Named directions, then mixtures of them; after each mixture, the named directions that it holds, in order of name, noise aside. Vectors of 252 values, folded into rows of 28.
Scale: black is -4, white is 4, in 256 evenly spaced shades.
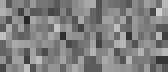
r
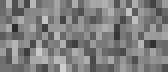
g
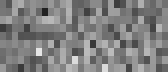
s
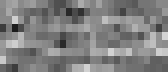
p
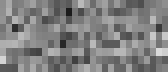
p, s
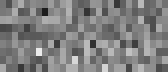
s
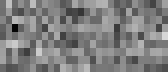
g, p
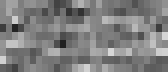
p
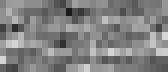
p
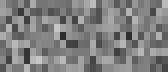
g, r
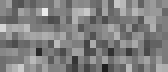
p, s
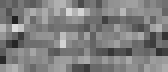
p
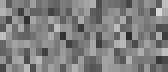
r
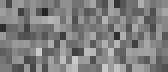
r, s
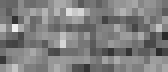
p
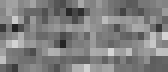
p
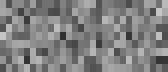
r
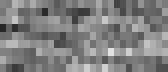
p, s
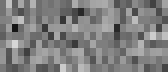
g, p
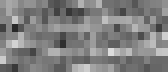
p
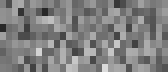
r, s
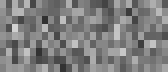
g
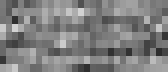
p
